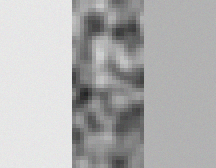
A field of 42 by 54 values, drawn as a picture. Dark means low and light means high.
The table splits into one row of 3 panels. Panel 1,1: very high, flat. Panel 1,2: middling, blotchy, strong in contrast. Panel 1,3: high, flat.
